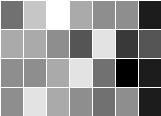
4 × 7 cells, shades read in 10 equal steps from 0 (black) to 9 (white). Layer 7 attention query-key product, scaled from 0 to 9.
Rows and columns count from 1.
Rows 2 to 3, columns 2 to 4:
6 5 3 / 5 6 8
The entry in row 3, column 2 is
5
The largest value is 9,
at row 1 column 3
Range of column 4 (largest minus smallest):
5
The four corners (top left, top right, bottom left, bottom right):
4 1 5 1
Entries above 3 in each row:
6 4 5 6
